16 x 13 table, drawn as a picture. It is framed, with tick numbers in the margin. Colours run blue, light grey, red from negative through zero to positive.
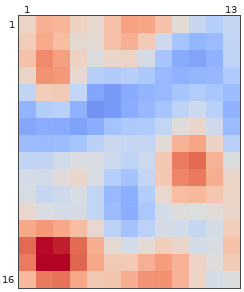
No single row or column stands out from its neighbours. No lone cell stands out from its neighbours. The bottom left is the ninth with the highest average. On average the colour sits 50% of the way up the scale.
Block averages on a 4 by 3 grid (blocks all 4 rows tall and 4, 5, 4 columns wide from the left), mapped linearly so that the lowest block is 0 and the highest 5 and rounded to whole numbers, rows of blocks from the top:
320 / 001 / 213 / 532
